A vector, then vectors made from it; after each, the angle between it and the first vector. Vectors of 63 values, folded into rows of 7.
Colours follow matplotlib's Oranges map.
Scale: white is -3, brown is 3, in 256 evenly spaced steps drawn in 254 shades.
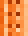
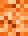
orthogonal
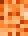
partly aligned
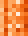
nearly opposite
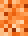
orthogonal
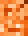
partly opposed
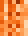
nearly parallel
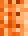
nearly parallel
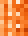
nearly opposite
